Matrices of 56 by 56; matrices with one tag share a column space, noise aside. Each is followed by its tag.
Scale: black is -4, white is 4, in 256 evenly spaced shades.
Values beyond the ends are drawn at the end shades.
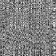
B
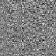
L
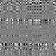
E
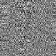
L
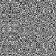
L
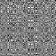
L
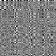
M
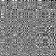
M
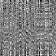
B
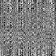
B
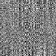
B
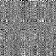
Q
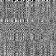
Q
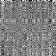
Q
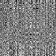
B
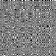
M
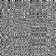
M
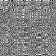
M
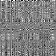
Q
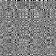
M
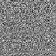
L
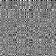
M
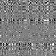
E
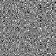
L
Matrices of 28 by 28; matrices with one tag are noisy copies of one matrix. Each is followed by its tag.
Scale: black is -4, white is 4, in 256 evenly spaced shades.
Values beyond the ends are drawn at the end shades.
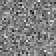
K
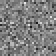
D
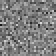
D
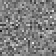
D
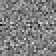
D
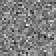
K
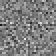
D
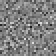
D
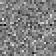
D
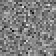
K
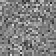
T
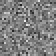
K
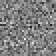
D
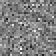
T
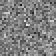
K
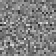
D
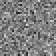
K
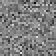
T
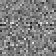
D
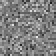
T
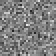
K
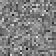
T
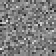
D
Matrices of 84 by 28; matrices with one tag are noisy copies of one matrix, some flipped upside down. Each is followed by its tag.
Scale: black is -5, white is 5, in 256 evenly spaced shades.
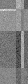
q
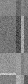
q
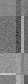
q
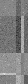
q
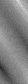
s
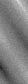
s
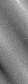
s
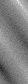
s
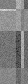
q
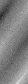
s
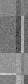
q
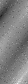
s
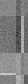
q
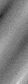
s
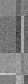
q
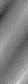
s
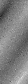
s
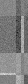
q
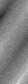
s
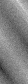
s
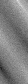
s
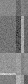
q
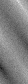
s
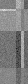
q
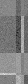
q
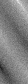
s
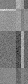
q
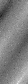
s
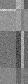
q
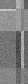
q
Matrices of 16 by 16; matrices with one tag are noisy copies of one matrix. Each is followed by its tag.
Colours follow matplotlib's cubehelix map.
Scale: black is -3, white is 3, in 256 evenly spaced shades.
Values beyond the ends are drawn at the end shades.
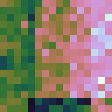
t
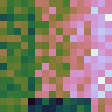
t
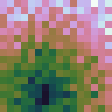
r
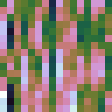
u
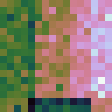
t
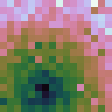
r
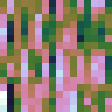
u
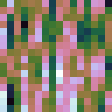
u
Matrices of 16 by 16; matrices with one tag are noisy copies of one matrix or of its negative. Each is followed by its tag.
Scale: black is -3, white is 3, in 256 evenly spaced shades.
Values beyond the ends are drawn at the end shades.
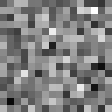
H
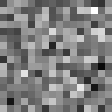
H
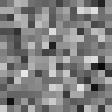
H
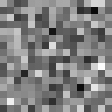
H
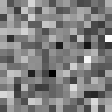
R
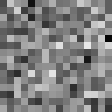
R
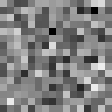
H
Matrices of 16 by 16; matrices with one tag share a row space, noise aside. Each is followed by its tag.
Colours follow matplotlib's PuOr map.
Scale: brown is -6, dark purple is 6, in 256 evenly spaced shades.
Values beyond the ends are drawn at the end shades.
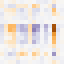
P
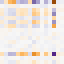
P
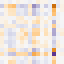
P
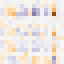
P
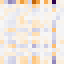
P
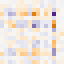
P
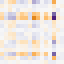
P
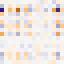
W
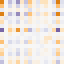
W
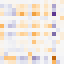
P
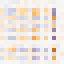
P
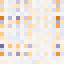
W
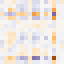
P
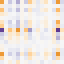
W
